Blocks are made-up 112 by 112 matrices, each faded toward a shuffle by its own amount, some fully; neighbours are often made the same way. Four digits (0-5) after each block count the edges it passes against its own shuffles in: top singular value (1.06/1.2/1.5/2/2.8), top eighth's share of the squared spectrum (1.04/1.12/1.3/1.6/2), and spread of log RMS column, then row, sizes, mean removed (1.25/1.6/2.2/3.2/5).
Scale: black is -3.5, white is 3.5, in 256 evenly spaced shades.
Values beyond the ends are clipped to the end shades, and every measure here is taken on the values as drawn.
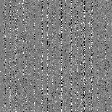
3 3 4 0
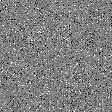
2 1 0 0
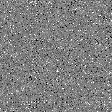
3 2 1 0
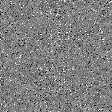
3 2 1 1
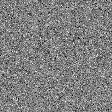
2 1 0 0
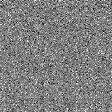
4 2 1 1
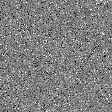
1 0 0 0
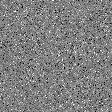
0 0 0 0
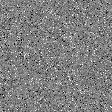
2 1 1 0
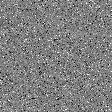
0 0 0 0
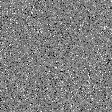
3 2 0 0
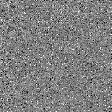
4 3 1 1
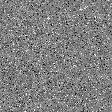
0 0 0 0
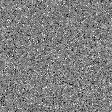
2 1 0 0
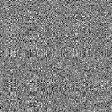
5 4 3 2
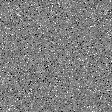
0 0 0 0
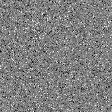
3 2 0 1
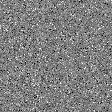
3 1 0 0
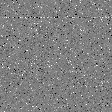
2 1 0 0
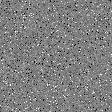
0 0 0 0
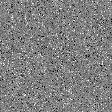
3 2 2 0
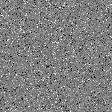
0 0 0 0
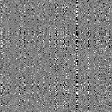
5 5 4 2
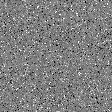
0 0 0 0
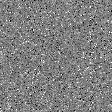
3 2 1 1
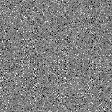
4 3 2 1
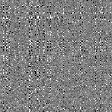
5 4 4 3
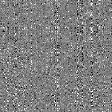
4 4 3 2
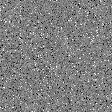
2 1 1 0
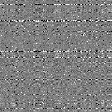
5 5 2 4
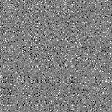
4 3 2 2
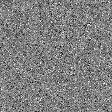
0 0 1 0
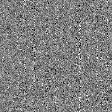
1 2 3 0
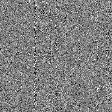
1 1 3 0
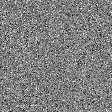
0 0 1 0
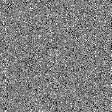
1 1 3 0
